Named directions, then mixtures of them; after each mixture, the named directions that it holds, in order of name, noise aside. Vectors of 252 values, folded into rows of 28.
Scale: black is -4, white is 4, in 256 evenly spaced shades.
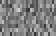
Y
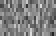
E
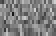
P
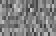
Y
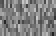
E, P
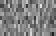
E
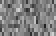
E, Y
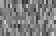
E, P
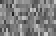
P, Y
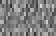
E, Y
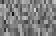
P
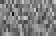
P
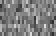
E, Y
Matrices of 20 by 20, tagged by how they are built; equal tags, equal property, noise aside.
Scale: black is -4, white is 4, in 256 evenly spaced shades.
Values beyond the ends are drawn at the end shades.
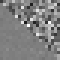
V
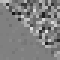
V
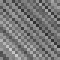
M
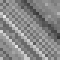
M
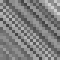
M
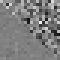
V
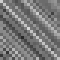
M
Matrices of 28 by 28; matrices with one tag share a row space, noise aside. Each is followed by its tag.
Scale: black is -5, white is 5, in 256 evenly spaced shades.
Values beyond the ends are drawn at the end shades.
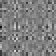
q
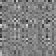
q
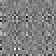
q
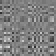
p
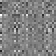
q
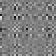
q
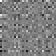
q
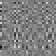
q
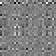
q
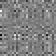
q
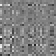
p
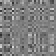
p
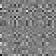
q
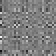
q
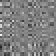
p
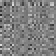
p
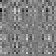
q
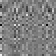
q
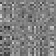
p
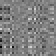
p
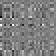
p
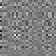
q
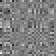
p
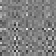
q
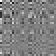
p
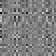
q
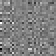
p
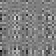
q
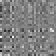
p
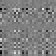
q
